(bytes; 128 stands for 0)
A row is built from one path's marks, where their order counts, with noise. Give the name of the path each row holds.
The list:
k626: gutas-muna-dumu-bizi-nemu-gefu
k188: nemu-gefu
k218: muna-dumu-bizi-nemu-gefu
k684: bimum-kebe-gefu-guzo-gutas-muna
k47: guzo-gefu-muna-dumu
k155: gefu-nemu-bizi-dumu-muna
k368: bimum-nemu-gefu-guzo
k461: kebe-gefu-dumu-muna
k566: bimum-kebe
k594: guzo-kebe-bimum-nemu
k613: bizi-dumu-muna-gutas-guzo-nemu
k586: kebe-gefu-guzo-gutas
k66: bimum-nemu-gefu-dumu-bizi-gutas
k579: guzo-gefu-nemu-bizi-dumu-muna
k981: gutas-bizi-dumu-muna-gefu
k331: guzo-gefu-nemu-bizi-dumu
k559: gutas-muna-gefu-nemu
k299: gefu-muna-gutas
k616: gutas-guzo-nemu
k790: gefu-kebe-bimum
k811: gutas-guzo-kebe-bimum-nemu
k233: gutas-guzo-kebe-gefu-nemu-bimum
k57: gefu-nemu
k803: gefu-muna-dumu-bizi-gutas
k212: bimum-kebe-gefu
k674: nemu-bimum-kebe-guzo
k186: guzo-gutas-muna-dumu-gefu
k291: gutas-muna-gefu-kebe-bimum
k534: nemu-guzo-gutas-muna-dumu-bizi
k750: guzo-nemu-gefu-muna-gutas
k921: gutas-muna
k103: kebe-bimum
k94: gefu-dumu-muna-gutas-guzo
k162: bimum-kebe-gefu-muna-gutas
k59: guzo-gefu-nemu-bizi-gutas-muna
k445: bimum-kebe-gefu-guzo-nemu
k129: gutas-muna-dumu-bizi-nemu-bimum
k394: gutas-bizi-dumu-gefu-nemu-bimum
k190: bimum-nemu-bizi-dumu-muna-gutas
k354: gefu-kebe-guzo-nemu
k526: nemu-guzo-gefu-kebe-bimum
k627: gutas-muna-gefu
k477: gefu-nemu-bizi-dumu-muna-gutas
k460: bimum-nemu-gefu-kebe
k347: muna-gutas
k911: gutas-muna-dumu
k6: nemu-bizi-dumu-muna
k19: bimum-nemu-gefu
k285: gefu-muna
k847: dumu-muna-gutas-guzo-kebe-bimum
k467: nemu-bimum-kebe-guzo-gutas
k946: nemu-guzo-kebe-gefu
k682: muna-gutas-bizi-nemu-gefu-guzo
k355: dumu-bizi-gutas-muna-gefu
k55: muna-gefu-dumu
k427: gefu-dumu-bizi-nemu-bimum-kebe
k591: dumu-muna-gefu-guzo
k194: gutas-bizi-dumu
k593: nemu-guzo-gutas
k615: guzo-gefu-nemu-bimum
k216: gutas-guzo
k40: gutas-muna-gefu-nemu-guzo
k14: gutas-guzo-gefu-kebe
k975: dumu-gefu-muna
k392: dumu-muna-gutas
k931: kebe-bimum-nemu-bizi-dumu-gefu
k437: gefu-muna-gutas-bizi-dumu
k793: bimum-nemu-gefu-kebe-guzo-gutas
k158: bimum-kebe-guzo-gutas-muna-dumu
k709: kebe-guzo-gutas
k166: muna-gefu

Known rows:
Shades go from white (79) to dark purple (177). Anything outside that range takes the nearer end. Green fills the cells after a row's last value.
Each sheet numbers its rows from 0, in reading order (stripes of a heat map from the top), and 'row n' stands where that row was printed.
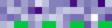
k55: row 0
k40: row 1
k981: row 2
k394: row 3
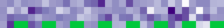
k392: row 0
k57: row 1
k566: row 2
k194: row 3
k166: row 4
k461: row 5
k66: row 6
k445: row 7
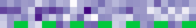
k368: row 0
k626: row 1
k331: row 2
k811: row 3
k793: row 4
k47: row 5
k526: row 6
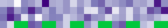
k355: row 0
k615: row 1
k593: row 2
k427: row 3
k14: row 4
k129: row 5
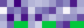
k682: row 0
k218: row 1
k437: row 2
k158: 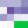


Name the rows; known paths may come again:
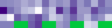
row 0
k594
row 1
k162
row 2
k19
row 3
k911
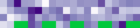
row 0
k467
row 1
k59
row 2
k461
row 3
k975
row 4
k847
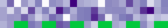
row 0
k6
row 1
k155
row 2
k615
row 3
k355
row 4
k166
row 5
k40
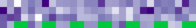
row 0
k66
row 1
k394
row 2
k212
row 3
k103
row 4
k14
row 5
k559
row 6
k627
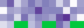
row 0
k354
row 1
k921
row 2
k803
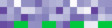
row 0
k477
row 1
k566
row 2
k190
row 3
k684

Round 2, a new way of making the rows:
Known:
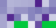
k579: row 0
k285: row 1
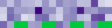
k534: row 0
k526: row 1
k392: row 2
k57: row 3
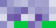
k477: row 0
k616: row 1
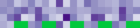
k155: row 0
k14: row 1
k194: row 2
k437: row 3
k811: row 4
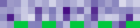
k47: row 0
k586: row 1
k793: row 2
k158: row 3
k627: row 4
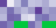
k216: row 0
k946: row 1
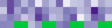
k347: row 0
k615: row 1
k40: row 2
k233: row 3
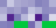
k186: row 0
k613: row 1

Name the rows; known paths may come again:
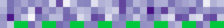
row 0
k594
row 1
k593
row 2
k216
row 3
k682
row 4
k347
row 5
k162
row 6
k803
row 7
k981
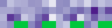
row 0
k59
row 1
k559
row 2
k155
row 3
k212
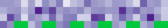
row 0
k616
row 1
k103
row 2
k591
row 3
k437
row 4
k460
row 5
k47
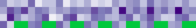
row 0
k66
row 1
k40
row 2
k626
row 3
k19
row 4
k674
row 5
k684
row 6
k526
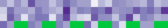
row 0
k534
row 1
k911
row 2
k158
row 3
k931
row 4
k6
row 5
k461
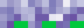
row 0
k166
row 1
k94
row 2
k355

